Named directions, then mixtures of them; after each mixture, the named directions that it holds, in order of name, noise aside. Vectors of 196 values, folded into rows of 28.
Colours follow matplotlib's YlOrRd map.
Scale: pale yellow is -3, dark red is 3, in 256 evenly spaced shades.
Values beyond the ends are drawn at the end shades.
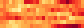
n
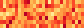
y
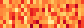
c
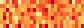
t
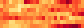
n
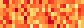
c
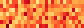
t, y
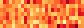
c, n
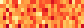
t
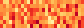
c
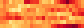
n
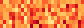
c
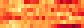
n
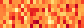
c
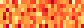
t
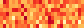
c, y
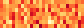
c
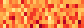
c, y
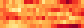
n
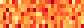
t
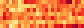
n, t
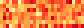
n, t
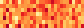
t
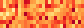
y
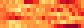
n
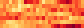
n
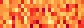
c
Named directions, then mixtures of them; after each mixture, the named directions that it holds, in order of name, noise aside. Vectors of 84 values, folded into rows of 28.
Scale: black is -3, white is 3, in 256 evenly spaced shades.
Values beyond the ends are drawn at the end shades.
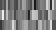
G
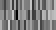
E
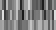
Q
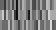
E, G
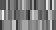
G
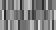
E, Q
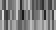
Q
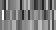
G, Q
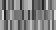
E, Q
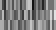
E, Q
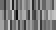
E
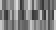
G, Q
